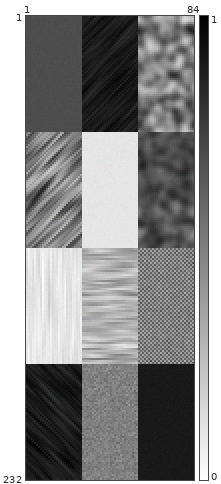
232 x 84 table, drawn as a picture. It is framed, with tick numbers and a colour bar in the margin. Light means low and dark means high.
It is made of 4 by 3 panels. Panel 1,1: high, flat. Panel 1,2: very high, slanting up to the right, faint in contrast. Panel 1,3: middling, blotchy, strong in contrast. Panel 2,1: middling, slanting up to the right, strong in contrast. Panel 2,2: very low, flat. Panel 2,3: high, blotchy. Panel 3,1: very low, streaked downward, faint in contrast. Panel 3,2: low, streaked across. Panel 3,3: middling, checkered, strong in contrast. Panel 4,1: very high, slanting down to the right, faint in contrast. Panel 4,2: middling, fine-grained, faint in contrast. Panel 4,3: very high, flat.
